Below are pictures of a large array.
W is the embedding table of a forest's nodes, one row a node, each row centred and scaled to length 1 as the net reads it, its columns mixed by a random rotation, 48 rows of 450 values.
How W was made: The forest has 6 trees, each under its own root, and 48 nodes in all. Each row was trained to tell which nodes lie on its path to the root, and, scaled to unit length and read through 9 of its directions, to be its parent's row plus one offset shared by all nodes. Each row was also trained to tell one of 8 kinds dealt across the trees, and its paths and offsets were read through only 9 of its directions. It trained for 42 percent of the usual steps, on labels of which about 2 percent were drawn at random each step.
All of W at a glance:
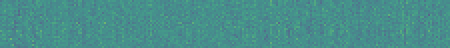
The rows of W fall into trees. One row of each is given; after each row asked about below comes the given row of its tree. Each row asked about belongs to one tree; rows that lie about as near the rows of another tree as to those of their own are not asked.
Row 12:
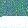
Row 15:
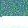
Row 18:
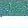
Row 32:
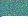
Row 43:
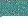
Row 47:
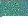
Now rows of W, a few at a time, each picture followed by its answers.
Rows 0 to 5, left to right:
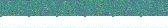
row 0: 43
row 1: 32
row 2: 32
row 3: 47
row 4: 32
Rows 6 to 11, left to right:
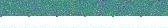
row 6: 18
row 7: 32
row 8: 47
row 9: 15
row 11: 15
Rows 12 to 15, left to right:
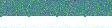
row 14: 15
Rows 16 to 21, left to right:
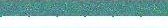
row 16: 43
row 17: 43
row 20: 32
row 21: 15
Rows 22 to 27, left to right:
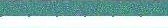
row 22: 15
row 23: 15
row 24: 32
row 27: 15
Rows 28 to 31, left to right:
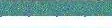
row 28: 43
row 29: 32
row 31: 43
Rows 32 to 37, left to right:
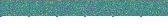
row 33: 43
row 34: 43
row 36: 43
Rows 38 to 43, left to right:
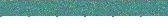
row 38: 12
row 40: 12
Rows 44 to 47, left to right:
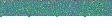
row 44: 12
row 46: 15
